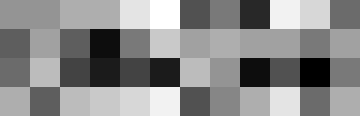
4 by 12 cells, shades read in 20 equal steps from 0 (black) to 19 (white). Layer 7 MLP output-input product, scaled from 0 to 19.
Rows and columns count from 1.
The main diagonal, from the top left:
11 12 5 15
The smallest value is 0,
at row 3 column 11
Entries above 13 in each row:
4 1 2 5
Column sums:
39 44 39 31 47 54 38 43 29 53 33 42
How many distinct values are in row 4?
10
